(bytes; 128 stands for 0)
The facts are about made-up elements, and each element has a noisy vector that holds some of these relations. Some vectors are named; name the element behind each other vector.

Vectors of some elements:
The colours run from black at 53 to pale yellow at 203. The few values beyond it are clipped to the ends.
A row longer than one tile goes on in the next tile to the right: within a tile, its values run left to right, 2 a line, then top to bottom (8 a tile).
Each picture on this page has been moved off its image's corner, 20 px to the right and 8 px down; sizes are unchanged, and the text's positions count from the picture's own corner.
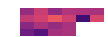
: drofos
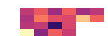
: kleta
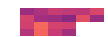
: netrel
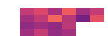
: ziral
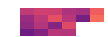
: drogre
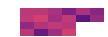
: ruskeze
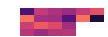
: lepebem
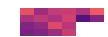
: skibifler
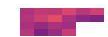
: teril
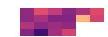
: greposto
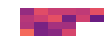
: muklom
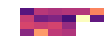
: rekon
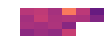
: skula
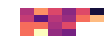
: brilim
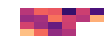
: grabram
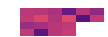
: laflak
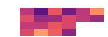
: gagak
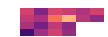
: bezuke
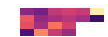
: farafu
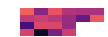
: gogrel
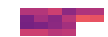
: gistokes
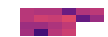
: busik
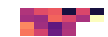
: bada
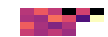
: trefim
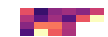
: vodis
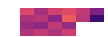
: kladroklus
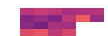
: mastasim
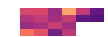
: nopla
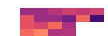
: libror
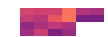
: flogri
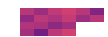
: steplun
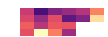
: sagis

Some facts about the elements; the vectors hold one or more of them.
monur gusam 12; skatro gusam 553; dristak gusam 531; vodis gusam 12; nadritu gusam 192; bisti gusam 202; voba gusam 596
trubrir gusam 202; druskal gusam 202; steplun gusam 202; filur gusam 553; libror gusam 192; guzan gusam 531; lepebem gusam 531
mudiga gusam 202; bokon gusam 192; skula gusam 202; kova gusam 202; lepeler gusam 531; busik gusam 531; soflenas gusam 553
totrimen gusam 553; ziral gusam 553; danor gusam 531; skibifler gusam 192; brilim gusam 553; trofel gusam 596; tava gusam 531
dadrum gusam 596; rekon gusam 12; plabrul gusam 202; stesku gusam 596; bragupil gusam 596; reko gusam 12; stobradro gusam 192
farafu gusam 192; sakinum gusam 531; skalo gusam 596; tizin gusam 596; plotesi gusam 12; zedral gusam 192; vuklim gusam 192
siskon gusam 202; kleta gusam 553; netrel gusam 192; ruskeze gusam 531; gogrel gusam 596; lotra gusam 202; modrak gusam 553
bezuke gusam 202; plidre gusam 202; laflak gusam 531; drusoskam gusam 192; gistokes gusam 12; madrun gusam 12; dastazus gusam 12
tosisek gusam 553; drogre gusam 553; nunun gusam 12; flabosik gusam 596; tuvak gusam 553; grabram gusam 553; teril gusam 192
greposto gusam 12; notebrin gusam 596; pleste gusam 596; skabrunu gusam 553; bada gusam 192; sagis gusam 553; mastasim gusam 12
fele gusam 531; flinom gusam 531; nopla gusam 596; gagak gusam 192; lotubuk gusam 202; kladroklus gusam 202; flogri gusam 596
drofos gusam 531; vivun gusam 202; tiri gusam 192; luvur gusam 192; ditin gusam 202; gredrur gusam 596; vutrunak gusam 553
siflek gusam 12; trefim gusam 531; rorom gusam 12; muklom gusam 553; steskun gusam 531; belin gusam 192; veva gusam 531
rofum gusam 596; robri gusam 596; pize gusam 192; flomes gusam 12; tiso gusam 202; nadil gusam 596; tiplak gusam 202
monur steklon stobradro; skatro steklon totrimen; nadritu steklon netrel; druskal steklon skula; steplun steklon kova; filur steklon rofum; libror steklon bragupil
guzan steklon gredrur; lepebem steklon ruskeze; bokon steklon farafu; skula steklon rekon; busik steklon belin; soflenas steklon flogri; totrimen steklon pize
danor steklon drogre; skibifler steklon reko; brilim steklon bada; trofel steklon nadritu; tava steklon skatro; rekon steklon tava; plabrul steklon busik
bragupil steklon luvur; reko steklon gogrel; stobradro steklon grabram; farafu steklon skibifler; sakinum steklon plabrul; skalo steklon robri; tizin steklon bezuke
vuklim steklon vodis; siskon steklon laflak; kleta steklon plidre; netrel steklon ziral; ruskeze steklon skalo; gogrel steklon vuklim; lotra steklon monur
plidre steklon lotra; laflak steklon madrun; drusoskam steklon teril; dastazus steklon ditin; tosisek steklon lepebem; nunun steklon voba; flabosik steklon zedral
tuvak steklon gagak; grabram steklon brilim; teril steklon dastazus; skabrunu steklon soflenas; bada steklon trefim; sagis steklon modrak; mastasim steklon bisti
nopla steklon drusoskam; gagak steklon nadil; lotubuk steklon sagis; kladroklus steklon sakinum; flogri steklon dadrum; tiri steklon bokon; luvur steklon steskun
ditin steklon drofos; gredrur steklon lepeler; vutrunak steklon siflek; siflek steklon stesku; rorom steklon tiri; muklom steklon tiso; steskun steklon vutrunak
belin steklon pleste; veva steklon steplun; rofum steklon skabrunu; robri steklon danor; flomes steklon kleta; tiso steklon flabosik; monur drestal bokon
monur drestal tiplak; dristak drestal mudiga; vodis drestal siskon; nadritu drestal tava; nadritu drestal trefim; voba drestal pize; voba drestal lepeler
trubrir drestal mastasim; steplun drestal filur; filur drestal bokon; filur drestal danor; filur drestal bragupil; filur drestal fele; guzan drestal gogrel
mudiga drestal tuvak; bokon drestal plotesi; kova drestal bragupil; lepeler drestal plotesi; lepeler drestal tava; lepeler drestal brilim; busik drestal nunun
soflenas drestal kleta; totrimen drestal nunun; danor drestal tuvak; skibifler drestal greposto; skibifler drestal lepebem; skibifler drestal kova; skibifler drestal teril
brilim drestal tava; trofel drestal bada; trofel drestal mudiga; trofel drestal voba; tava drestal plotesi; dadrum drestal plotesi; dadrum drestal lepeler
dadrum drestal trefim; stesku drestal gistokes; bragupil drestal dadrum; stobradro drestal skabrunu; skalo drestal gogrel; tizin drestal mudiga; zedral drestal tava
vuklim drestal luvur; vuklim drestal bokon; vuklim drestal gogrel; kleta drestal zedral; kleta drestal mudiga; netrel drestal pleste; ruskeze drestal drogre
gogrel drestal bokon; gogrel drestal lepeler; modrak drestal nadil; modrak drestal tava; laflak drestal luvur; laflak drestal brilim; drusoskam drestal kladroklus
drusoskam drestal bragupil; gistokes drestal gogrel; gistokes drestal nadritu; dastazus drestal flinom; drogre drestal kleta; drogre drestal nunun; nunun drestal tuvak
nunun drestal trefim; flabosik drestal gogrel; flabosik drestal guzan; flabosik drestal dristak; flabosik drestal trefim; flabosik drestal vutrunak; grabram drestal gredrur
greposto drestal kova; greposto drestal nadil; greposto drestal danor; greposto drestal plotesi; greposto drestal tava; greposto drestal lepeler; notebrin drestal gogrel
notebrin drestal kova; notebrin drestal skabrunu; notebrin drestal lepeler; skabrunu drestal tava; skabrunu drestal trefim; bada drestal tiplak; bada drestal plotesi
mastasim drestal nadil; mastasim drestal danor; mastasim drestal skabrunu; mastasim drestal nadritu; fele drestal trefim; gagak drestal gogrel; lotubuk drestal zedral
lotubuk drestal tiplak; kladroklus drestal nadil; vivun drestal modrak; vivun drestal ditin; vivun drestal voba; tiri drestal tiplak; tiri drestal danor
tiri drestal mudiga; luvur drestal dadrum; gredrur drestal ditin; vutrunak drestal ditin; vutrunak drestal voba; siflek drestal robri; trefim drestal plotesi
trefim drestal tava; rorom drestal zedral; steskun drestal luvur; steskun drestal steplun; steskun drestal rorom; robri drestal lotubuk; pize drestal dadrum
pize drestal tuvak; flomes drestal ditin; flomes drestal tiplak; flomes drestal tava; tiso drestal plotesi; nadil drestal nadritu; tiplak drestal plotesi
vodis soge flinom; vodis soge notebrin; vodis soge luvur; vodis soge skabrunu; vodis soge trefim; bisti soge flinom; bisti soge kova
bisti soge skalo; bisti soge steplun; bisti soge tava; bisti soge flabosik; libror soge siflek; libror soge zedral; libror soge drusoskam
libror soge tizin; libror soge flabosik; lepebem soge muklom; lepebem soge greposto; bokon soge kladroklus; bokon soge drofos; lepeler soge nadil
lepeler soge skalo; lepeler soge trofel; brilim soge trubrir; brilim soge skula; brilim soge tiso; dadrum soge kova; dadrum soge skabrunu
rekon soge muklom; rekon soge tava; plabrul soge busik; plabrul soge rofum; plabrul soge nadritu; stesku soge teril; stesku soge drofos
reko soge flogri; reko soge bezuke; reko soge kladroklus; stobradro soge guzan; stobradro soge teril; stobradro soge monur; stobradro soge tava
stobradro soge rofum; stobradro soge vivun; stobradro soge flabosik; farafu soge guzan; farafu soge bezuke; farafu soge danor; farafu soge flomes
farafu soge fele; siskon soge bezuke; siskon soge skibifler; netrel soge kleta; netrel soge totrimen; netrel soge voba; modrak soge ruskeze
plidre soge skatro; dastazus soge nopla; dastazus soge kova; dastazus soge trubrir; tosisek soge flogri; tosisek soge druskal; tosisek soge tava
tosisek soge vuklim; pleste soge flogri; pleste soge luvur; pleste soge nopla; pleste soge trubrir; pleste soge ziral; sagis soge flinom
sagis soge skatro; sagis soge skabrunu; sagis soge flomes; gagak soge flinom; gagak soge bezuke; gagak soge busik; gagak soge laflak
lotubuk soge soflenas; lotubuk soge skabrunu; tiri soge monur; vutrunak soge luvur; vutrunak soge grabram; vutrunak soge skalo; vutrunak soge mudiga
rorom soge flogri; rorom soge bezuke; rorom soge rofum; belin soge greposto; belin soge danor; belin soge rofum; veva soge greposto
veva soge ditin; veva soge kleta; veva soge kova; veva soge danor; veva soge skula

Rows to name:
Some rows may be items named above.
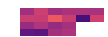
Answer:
drofos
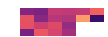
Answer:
plabrul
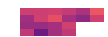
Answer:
totrimen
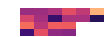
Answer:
bokon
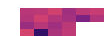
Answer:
flabosik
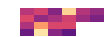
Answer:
pleste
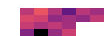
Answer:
tava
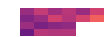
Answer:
madrun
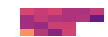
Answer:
filur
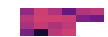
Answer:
danor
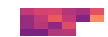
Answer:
drogre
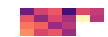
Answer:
stobradro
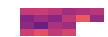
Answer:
mastasim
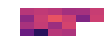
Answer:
pize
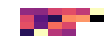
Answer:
rorom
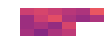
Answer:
totrimen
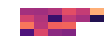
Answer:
bokon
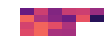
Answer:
veva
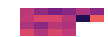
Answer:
flinom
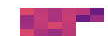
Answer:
luvur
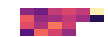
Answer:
farafu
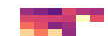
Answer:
plidre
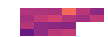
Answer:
ditin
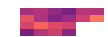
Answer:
lepeler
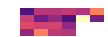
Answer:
rekon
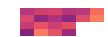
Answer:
modrak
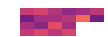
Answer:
nunun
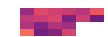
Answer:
muklom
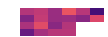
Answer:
kova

